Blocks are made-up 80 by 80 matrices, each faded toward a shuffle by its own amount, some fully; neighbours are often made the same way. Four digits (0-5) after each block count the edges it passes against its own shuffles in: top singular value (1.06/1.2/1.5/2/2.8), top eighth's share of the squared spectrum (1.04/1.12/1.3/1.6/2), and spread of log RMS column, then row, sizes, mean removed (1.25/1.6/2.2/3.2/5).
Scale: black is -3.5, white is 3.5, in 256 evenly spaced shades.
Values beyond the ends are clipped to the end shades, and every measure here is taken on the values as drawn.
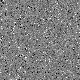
0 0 0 0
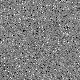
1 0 0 0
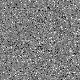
2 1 0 0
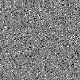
3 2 1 1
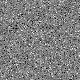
0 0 0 0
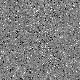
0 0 1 0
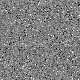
0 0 0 0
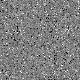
0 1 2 0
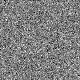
0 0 0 0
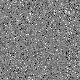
1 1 1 0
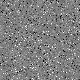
2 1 0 0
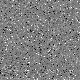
2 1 0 0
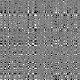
5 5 3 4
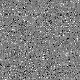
3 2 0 1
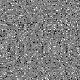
4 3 1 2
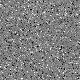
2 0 0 0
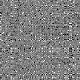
4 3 2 2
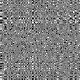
5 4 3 3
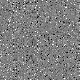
3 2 1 1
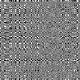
5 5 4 4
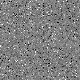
3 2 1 0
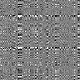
5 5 4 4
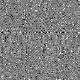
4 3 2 1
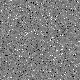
0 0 0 0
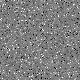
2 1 0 0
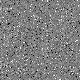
2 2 0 0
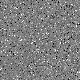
2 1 0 0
